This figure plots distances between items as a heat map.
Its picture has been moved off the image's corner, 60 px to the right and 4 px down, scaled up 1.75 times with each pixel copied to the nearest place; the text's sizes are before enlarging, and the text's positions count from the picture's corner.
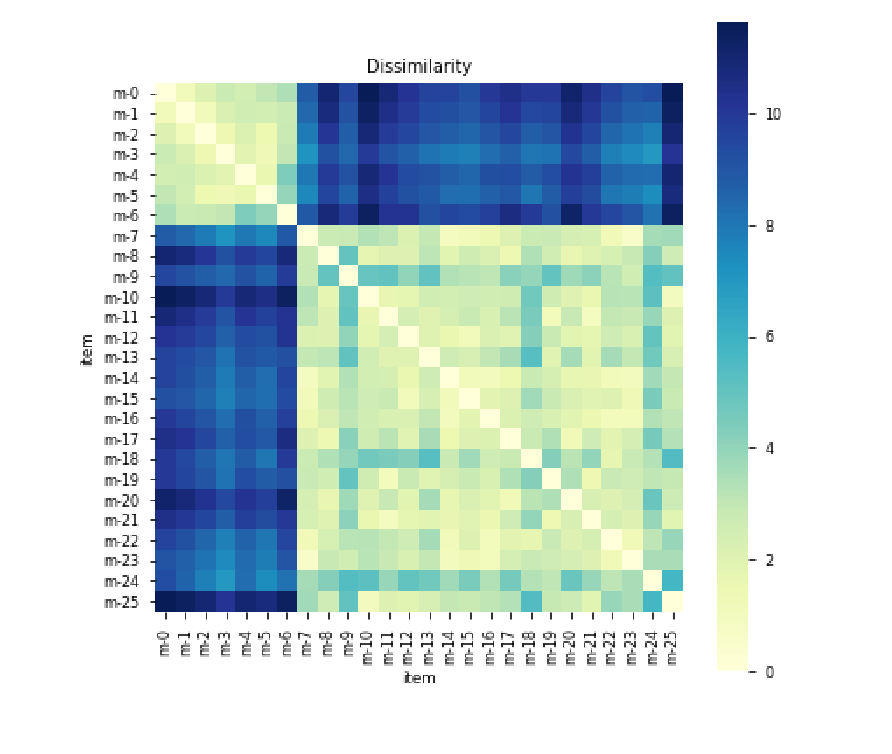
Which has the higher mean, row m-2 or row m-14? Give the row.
m-2
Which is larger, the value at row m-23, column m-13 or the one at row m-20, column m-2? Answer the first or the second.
the second
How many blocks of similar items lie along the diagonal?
2
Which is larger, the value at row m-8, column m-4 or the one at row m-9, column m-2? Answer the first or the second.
the first
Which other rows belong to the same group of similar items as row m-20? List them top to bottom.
m-7, m-8, m-9, m-10, m-11, m-12, m-13, m-14, m-15, m-16, m-17, m-18, m-19, m-21, m-22, m-23, m-24, m-25
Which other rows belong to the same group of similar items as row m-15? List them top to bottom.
m-7, m-8, m-9, m-10, m-11, m-12, m-13, m-14, m-16, m-17, m-18, m-19, m-20, m-21, m-22, m-23, m-24, m-25
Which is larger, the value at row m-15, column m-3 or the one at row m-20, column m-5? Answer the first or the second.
the second
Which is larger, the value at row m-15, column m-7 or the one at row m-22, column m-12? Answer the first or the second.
the second
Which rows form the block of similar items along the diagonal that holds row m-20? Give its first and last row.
m-7 to m-25
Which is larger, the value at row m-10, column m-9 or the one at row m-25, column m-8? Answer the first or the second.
the first
